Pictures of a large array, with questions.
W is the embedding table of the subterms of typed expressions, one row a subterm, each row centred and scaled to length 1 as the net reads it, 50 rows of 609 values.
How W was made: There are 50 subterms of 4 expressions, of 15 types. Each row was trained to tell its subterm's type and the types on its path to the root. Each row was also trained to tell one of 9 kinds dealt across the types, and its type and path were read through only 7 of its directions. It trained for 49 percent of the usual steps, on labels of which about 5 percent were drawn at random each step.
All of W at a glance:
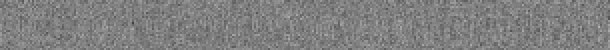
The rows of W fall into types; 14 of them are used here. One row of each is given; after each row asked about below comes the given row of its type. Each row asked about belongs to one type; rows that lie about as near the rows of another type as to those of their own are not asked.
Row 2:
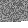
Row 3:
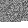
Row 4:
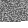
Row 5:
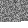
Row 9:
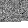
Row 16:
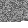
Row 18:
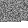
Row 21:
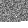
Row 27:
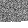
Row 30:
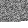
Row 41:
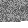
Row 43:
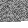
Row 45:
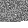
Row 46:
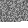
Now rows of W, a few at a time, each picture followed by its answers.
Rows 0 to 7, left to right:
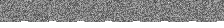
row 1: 3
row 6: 4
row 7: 46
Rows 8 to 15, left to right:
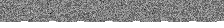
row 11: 27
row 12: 45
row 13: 3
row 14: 27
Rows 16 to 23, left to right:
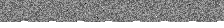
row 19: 2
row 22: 21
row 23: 2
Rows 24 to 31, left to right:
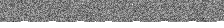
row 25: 21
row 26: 21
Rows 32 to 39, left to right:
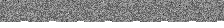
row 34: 27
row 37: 16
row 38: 18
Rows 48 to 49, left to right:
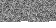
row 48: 43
